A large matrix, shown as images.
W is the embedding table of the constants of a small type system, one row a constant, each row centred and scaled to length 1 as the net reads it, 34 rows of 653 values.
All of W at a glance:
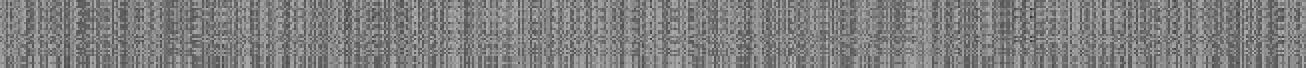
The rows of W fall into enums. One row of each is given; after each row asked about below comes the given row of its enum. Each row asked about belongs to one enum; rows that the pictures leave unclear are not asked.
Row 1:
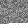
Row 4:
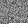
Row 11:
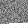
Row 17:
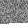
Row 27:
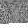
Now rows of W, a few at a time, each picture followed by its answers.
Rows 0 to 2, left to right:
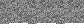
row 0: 11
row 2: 1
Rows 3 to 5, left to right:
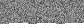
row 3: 11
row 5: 27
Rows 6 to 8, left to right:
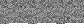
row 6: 1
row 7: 1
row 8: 4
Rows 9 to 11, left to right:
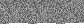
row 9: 27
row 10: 27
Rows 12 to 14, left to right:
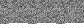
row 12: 1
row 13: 1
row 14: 27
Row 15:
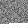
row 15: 11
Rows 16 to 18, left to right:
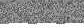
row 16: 11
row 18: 4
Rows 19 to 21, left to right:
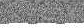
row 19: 11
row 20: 4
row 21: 27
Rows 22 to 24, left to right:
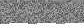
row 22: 17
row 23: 17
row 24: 11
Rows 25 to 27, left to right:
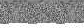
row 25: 27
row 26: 11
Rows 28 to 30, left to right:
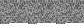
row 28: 17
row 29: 17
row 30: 17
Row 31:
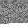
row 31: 1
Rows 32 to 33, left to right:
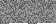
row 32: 17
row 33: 17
